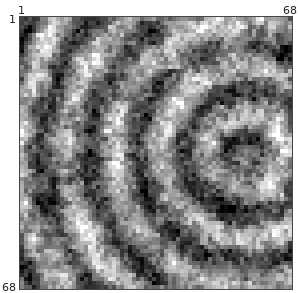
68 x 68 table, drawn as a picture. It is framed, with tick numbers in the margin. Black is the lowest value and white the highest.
On average the colour sits 50% of the way up the scale. Concentric rings centre on the middle right. No row or column stands out. The field is mottled with small blotches.
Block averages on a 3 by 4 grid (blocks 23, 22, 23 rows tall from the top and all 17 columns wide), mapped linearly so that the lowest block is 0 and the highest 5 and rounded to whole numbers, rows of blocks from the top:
3152 / 0025 / 2111
